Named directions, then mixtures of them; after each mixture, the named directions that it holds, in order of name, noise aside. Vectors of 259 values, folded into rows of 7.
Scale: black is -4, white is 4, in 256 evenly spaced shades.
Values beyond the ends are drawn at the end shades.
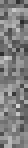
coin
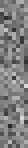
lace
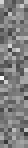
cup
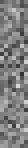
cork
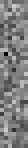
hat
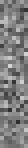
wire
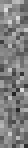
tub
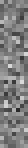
wire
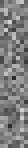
lace, tub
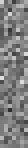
cup, hat, wire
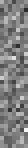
cork, cup, wire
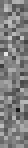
hat, tub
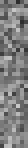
coin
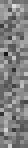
hat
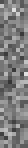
cork, hat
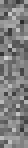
coin, cup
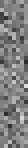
lace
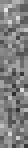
tub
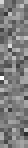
cup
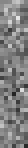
tub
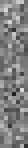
lace, tub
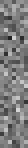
hat, lace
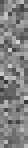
coin, cup, wire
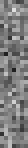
coin, hat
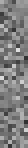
cup, lace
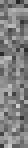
coin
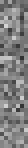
coin, cork, wire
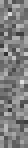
cup, hat, wire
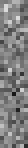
tub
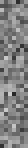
coin, cork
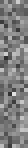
coin, cork, hat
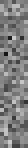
hat, lace
